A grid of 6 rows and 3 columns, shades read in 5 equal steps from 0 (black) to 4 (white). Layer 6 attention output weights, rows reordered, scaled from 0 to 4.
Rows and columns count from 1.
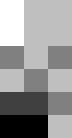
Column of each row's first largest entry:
1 1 2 1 3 3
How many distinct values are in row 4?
2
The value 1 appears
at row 5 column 1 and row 5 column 2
